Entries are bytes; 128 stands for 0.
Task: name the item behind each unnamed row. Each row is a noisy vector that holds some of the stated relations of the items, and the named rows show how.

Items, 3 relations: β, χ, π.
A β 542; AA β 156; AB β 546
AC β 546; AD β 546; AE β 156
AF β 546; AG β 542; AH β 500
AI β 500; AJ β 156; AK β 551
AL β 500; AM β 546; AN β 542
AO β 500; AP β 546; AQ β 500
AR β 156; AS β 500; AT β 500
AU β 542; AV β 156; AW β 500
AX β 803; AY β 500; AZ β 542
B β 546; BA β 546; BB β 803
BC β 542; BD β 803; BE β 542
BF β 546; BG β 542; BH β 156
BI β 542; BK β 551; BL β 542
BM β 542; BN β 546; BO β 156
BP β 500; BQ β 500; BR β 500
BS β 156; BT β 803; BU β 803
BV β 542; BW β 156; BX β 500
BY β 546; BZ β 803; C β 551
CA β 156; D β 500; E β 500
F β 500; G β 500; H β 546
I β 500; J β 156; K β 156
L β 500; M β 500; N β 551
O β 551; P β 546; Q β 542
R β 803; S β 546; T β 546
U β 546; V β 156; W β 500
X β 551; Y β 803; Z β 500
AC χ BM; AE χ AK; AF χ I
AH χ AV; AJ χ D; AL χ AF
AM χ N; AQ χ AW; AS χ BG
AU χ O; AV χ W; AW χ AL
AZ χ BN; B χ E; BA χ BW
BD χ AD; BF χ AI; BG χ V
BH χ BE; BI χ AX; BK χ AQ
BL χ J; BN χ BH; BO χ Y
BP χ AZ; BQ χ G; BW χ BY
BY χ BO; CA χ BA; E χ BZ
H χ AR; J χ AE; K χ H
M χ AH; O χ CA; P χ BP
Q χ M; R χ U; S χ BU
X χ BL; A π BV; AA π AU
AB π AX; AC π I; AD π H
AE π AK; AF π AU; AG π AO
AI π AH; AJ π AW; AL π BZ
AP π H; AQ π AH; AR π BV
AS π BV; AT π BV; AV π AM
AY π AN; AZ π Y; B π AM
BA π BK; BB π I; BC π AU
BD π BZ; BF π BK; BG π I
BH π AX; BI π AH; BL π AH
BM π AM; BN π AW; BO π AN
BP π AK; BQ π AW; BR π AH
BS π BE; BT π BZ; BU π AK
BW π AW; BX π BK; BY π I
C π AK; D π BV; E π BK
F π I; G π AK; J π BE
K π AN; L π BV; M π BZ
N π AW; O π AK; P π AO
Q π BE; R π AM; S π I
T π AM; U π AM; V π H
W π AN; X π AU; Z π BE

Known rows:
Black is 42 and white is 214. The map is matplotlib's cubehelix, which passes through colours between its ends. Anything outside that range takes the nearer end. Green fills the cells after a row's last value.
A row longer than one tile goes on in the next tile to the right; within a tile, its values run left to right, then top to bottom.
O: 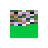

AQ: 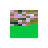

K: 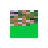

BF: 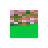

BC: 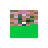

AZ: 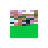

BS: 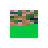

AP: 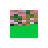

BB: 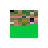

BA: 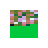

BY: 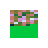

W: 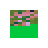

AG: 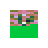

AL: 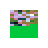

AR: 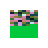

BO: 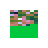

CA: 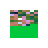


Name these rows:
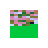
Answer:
AU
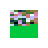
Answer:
AW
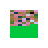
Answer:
X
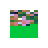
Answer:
BW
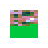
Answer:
H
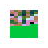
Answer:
AH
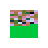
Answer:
BK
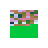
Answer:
BL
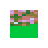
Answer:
B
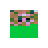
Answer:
N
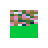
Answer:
AN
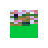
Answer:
BN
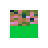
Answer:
R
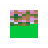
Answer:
P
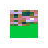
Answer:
AM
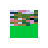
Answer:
BH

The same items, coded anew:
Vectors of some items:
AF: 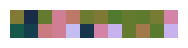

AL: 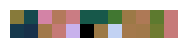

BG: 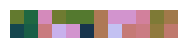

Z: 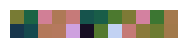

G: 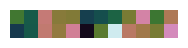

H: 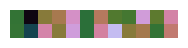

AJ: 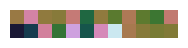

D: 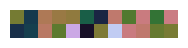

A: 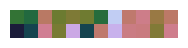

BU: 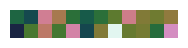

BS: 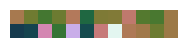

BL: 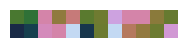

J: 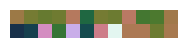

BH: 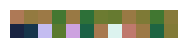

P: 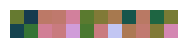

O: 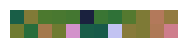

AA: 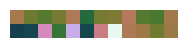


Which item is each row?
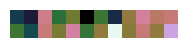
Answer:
AK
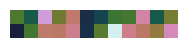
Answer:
BP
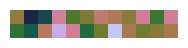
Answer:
BY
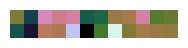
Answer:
AQ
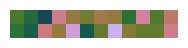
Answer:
BA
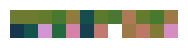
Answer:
AE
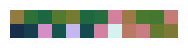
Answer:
AR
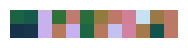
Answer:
BE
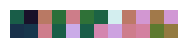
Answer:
BV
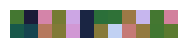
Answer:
AO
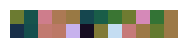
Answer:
W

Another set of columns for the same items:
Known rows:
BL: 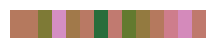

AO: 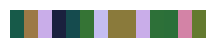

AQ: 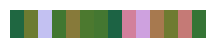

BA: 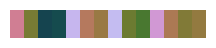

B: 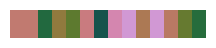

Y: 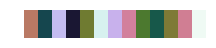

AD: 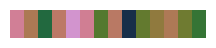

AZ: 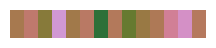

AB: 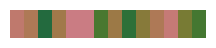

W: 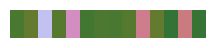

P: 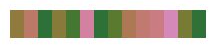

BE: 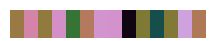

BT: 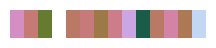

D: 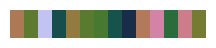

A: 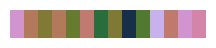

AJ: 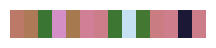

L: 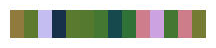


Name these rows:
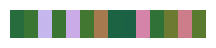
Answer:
G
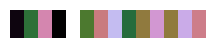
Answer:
O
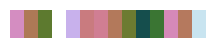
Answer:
BU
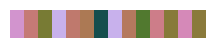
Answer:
BM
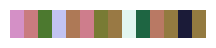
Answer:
AV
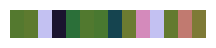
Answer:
AS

